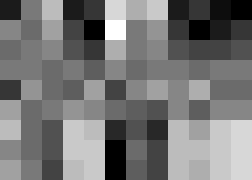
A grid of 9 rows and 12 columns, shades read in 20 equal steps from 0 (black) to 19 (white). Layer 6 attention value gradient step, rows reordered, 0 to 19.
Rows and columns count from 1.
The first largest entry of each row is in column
6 6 6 6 10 1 12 12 12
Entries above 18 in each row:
0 1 0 0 0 0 0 0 0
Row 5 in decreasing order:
13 12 12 11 10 10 8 8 8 7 5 4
